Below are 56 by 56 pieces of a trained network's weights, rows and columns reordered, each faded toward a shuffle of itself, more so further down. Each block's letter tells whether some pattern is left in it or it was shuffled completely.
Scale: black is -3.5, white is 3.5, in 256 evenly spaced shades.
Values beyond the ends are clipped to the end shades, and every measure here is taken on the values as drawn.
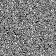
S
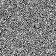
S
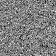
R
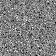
S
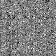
R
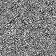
S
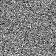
S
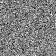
S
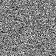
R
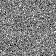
S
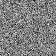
S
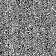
R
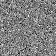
S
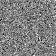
S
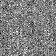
R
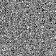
R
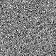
S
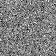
S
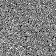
S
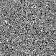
S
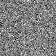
S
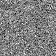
S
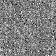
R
